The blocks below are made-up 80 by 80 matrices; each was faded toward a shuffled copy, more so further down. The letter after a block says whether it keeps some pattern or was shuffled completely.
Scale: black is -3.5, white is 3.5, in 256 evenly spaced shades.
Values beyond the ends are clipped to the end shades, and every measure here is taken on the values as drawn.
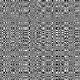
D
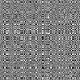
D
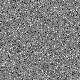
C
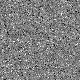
C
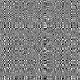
D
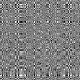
D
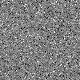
C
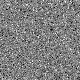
C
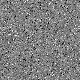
C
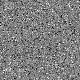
C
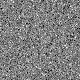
C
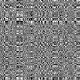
D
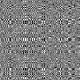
D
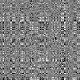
D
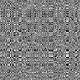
D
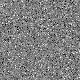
C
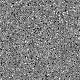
C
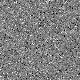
C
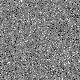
C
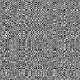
D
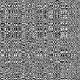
D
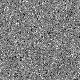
C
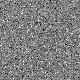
C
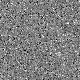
C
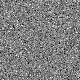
C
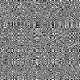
D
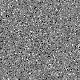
C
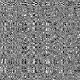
D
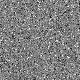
C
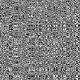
D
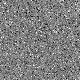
C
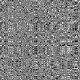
D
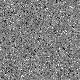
C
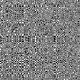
D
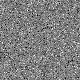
C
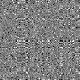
D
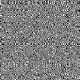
D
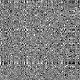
D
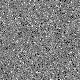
C
